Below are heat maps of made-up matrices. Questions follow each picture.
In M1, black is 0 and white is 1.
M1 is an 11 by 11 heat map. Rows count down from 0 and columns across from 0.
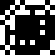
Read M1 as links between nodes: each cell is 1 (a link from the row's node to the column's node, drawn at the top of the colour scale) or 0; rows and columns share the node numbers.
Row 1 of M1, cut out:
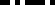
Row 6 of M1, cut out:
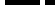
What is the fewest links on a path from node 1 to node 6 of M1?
3
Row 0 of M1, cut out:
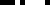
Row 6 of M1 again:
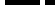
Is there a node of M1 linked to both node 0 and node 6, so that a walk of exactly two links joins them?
yes
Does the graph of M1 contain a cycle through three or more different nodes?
yes
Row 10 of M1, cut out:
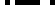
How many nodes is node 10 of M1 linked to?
4
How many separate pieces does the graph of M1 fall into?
1
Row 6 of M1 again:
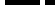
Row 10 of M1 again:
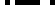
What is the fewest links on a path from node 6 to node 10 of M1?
2
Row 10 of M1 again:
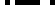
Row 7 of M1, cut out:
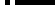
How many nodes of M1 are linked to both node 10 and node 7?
2
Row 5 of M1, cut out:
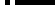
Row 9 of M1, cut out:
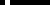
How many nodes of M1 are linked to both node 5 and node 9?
0
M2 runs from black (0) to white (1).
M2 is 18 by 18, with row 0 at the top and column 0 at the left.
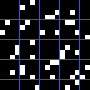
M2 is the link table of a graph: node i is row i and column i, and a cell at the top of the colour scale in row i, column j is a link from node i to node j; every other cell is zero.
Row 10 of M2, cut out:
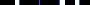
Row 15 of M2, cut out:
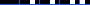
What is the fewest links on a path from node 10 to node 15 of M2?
1
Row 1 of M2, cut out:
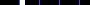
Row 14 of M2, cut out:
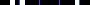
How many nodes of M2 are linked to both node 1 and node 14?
1
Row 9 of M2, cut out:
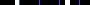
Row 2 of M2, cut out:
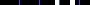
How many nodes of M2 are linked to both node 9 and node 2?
0
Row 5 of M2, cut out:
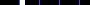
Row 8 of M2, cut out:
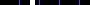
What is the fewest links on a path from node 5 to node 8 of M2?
5
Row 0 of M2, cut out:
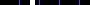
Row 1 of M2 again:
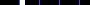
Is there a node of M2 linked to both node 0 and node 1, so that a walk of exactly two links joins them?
no
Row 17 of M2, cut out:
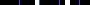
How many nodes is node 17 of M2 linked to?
2
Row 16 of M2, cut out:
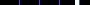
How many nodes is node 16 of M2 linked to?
1
